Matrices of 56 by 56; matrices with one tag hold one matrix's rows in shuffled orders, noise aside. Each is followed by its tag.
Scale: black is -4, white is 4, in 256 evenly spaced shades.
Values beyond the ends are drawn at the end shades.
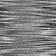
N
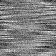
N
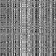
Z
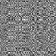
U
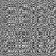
U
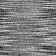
N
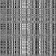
Z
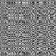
U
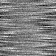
N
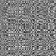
U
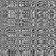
U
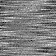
N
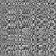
U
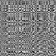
U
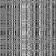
Z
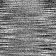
N
